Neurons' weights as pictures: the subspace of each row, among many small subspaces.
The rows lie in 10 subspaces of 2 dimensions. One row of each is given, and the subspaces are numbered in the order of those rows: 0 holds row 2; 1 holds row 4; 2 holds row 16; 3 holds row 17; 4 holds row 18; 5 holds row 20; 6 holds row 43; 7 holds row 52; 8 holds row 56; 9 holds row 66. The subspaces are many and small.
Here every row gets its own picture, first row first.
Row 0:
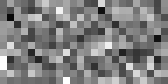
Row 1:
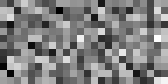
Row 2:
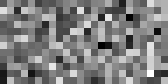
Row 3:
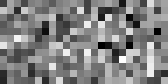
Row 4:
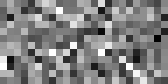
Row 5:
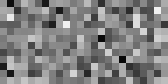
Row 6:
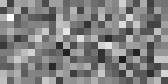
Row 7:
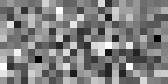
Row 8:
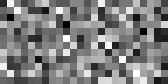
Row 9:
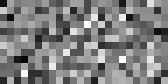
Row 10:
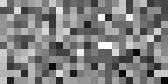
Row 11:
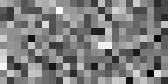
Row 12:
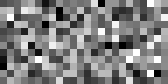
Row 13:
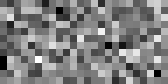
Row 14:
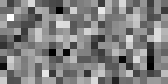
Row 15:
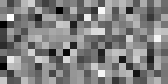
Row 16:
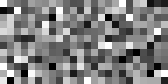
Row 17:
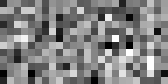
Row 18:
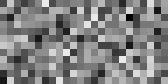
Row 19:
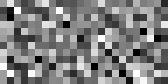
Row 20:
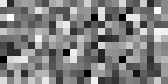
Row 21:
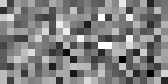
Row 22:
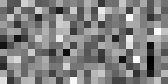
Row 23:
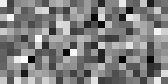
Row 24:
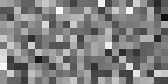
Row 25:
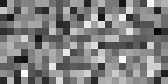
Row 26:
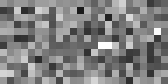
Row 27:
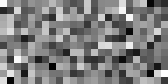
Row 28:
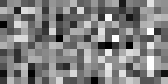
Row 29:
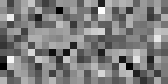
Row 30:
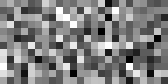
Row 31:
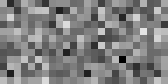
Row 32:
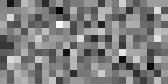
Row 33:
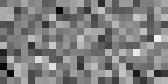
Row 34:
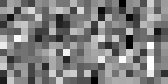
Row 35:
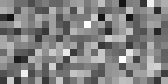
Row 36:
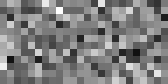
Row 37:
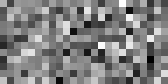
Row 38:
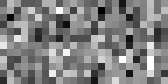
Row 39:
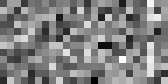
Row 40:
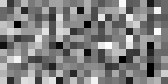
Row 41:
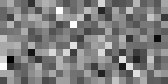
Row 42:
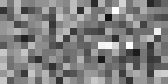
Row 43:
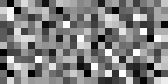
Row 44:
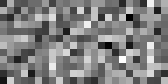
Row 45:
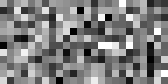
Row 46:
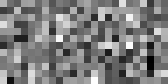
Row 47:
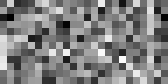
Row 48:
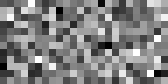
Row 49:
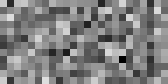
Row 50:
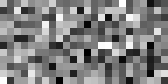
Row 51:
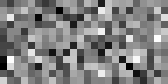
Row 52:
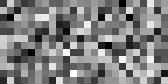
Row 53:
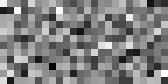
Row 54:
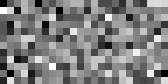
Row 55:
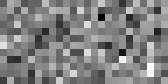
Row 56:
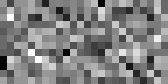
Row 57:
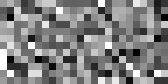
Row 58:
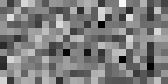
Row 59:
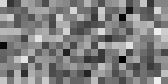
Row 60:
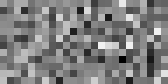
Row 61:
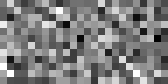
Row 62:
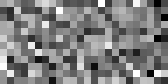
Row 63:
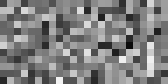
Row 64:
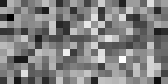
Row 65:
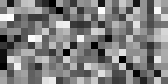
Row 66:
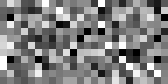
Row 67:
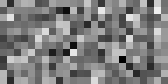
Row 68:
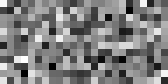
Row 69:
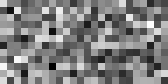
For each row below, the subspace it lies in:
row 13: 9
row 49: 4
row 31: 6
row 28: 3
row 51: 1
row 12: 9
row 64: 5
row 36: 9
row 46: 3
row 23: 5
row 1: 2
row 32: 9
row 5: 6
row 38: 3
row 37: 8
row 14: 3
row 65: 7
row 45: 8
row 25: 5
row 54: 2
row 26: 8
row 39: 0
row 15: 1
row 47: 7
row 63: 0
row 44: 4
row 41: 1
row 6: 7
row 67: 4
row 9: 5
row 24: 4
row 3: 0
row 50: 0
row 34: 3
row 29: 1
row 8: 6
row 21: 7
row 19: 6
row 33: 2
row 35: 2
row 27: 2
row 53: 2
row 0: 8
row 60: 8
